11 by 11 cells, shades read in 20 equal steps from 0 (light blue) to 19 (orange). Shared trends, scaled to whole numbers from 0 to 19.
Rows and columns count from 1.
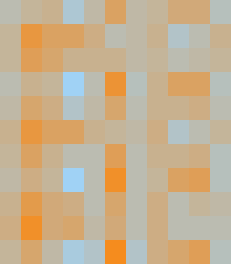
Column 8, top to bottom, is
8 9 8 9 9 10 9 8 10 10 10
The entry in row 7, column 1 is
8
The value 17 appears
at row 4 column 6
